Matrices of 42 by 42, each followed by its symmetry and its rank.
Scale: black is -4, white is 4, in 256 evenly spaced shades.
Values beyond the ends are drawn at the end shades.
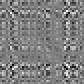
antisymmetric, rank two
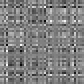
antisymmetric, rank two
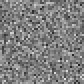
antisymmetric, full rank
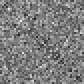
symmetric, full rank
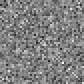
symmetric, full rank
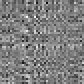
neither, rank five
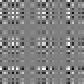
symmetric, rank one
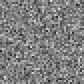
antisymmetric, full rank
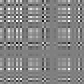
symmetric, rank one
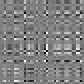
neither, rank two
